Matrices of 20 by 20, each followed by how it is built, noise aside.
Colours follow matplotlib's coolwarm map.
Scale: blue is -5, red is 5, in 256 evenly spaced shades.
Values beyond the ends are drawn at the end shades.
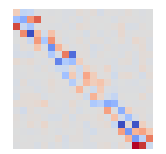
banded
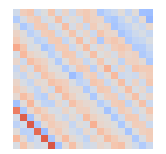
Toeplitz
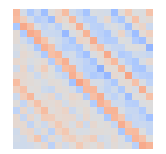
Toeplitz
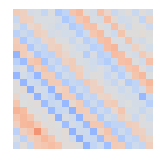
Toeplitz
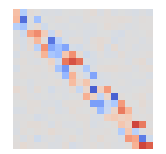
banded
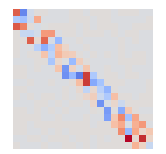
banded
